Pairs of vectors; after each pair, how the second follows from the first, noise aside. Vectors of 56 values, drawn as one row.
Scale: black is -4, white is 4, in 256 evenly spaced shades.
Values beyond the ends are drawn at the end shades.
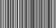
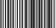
scaled up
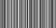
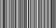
reversed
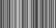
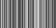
reversed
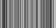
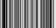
scaled up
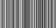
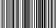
scaled up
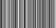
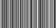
reversed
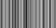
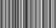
copied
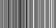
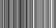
copied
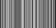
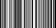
scaled up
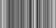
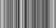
reversed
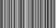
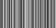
copied
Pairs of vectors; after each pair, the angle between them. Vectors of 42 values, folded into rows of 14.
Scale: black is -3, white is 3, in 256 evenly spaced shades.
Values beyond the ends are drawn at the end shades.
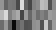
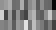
orthogonal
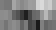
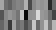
orthogonal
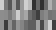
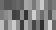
orthogonal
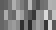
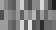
partly opposed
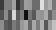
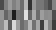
partly opposed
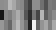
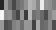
partly opposed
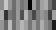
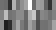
partly opposed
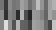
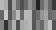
nearly opposite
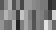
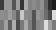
nearly parallel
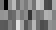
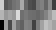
orthogonal
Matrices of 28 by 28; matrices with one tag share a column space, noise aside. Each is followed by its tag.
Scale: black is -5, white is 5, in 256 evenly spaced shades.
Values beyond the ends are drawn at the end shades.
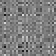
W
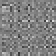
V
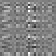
V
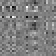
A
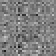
W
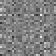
W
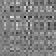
A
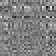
A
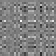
V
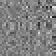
A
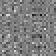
W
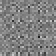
V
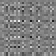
V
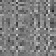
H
